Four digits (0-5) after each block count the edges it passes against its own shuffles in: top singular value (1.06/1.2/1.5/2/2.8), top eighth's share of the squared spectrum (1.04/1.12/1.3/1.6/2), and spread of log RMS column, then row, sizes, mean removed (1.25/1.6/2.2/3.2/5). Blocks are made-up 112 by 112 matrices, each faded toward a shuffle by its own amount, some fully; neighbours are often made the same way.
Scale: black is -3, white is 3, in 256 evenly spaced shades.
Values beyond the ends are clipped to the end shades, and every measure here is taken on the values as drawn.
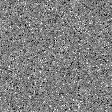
1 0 0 0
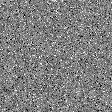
0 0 0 0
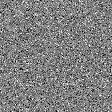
3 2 0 0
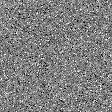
1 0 0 0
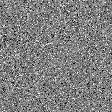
2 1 0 0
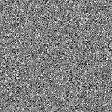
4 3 1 1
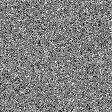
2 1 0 0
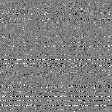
3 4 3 4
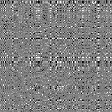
5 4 4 4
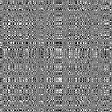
5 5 4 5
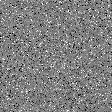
0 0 0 0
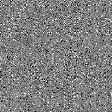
4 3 2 2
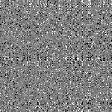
4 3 3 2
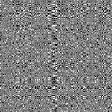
5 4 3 3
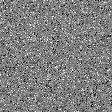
3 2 0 0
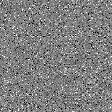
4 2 1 1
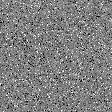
1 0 0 0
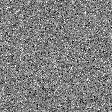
0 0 0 0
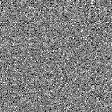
4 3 1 2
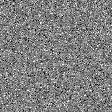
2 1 0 0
